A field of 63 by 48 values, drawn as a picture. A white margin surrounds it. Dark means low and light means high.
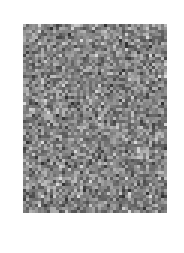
No row or column stands out. No seam splits the table. Neither half mirrors the other. Fine speckle covers the field. The histogram is bell-shaped. There is no overall slope. On average the colour sits 50% of the way up the scale.
